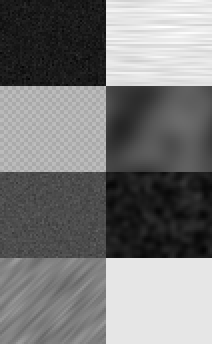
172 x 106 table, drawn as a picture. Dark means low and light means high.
The table splits into 4 rows of 2 panels. Panel 1,1: very low, fine-grained, faint in contrast. Panel 1,2: very high, streaked across, faint in contrast. Panel 2,1: high, checkered, faint in contrast. Panel 2,2: low, smooth. Panel 3,1: low, fine-grained, faint in contrast. Panel 3,2: very low, blotchy, faint in contrast. Panel 4,1: middling, slanting up to the right, faint in contrast. Panel 4,2: very high, flat.
